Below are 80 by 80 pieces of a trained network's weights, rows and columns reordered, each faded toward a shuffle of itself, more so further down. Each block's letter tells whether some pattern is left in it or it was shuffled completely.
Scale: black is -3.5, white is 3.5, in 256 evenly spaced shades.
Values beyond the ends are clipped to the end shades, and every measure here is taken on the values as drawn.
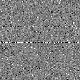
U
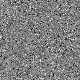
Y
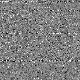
U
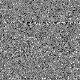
U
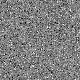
Y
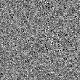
U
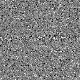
U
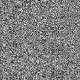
U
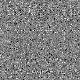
U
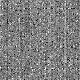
U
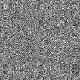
U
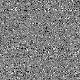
U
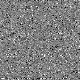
U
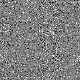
U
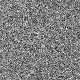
Y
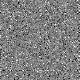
U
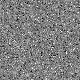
Y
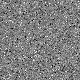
Y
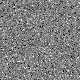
Y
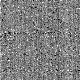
U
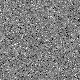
Y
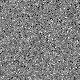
Y
